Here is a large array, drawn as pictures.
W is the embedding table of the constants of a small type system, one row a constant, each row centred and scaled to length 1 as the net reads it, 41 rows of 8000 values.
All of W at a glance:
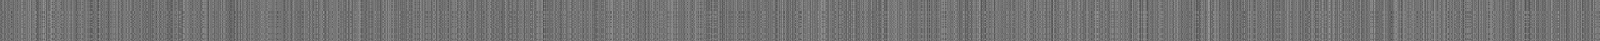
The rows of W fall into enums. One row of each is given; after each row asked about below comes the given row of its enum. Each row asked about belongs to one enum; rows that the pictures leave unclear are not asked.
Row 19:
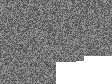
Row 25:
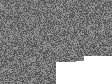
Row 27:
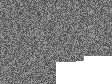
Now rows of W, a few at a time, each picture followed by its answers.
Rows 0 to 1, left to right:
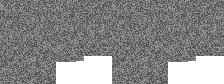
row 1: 25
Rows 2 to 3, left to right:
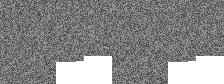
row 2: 27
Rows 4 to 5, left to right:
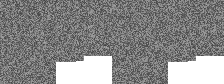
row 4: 27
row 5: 25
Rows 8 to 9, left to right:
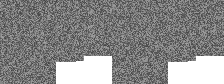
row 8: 27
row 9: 25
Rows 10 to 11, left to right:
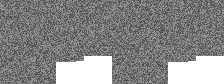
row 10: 25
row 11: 19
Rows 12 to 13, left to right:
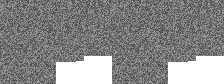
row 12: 19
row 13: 19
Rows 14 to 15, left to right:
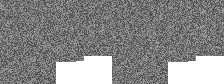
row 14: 25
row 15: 27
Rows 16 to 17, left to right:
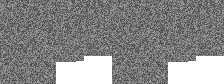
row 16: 19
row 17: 19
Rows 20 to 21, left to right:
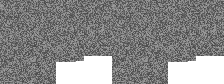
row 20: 25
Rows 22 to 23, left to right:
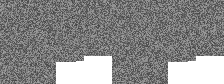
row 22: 19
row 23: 25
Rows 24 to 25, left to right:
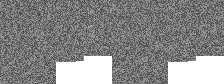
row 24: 27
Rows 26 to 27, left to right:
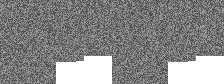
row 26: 19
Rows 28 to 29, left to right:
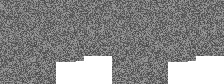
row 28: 25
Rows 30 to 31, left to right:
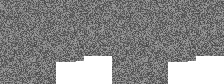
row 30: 25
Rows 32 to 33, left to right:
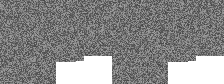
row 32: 25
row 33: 19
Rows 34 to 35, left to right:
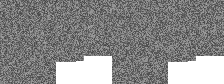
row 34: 27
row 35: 25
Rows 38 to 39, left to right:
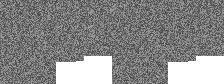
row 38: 27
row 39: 19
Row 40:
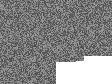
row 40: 25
